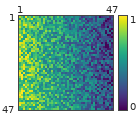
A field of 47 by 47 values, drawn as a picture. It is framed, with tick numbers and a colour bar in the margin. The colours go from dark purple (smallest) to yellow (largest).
Slope: up to the left. Stripes: none. Grain: fine. Odd rows or columns: none.
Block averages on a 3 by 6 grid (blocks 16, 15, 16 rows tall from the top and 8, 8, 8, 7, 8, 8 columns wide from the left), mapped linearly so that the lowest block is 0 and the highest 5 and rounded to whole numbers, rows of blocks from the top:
543210 / 543210 / 543210
